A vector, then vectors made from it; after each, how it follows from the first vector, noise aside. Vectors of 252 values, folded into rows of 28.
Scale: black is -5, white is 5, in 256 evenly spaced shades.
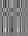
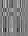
negated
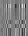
reversed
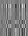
reversed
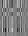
negated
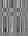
negated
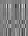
reversed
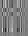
negated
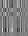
negated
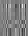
reversed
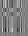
negated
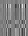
reversed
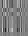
negated
